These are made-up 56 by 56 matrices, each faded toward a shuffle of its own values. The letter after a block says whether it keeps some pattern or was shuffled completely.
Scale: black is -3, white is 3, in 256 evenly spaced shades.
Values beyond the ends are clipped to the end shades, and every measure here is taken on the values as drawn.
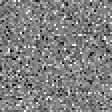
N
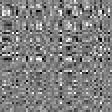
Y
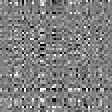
Y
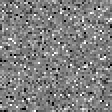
N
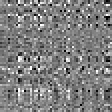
Y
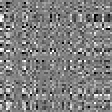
Y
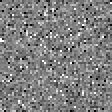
N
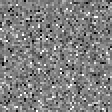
N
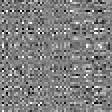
Y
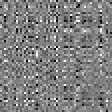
Y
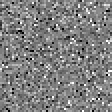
N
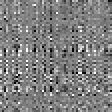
Y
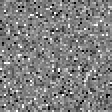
N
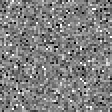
N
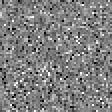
N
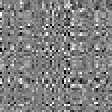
Y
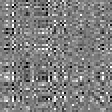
Y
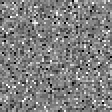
N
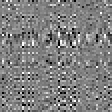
Y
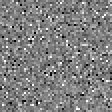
N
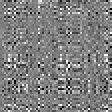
Y
